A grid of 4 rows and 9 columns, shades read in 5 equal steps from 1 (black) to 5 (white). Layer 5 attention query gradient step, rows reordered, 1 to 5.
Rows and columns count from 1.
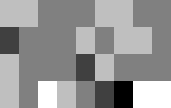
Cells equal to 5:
3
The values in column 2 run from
3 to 4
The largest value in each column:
4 4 5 4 4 4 4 5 5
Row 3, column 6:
4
